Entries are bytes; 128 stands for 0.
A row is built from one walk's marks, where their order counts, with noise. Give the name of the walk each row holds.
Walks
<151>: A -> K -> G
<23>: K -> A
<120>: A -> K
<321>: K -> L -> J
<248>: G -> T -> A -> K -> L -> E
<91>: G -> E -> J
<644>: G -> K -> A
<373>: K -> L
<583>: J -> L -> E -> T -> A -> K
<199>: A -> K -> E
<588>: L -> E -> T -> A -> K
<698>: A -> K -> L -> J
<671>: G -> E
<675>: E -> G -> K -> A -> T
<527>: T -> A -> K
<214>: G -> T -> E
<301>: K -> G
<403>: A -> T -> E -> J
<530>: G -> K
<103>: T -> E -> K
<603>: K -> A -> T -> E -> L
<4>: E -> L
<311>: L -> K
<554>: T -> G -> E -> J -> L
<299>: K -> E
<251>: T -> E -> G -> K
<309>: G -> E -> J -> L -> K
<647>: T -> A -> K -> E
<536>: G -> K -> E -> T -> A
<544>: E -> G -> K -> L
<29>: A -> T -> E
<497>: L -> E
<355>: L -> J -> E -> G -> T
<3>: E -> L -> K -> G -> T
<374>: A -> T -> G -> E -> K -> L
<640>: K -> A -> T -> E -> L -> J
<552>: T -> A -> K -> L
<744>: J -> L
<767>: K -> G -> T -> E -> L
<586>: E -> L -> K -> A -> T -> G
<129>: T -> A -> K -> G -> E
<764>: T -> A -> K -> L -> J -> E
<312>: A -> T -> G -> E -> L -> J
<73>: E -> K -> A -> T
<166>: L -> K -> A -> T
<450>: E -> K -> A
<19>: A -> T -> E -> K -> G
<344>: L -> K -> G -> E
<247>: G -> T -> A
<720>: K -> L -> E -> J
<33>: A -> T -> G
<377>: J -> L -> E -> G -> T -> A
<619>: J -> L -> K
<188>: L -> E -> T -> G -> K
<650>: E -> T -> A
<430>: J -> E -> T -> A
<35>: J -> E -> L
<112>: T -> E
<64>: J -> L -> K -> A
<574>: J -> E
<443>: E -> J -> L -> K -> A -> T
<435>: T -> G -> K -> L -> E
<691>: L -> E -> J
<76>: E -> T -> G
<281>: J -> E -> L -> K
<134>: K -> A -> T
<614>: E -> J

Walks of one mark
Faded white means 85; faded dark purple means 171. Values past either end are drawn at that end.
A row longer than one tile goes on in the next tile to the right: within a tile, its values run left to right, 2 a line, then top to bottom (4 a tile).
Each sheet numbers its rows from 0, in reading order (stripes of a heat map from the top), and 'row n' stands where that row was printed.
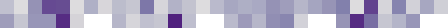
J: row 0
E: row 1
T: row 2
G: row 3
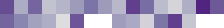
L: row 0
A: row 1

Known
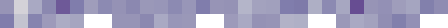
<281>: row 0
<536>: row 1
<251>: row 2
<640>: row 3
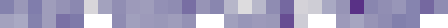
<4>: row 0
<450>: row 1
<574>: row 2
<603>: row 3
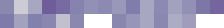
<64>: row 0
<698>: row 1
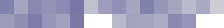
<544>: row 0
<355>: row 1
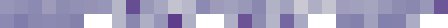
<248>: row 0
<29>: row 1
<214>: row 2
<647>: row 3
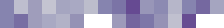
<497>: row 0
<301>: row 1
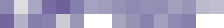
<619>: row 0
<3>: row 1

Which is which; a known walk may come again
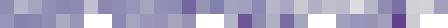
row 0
<435>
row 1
<450>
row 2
<214>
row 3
<574>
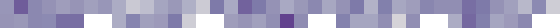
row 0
<586>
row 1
<112>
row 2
<73>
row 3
<321>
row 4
<247>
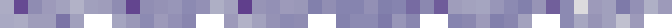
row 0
<312>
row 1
<767>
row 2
<640>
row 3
<552>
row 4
<647>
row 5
<309>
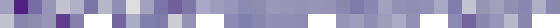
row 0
<33>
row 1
<619>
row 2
<248>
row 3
<188>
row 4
<344>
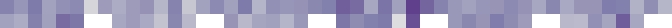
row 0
<4>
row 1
<91>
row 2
<720>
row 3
<373>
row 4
<129>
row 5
<430>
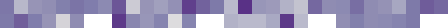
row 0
<644>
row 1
<311>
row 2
<403>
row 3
<151>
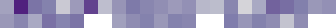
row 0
<134>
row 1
<3>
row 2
<64>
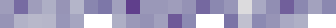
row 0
<691>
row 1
<19>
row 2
<281>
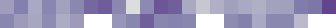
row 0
<698>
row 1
<744>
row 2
<199>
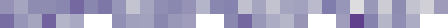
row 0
<527>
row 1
<764>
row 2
<497>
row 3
<671>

